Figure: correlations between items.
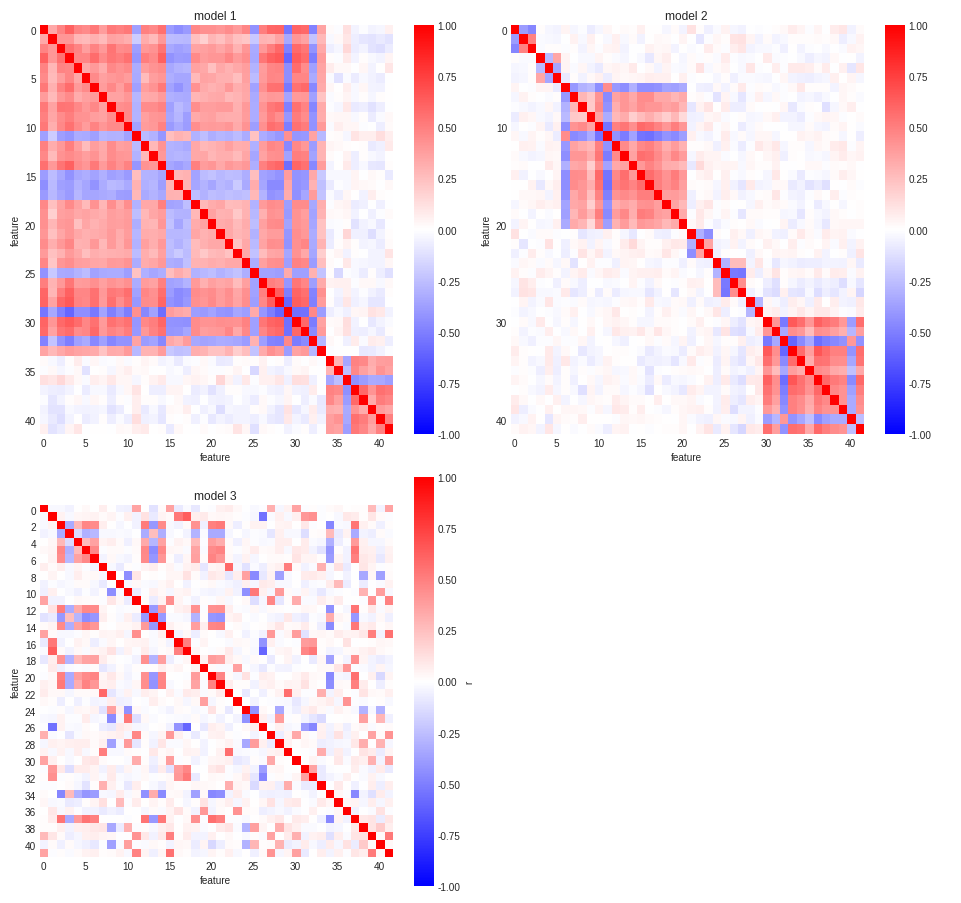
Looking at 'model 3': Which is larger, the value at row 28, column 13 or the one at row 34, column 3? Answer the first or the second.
the second
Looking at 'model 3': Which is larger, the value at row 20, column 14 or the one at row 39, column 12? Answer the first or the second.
the first
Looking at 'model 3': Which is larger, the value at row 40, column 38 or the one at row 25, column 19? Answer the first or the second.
the first
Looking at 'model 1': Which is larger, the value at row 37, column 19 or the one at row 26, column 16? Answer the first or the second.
the first
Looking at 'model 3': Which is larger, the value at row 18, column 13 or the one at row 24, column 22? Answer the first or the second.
the second
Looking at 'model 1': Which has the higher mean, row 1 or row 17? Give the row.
1
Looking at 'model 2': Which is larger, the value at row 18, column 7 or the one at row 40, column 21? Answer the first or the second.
the first
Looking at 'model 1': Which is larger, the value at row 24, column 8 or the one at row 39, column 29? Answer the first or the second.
the first
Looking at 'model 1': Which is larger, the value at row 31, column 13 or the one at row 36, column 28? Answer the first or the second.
the first
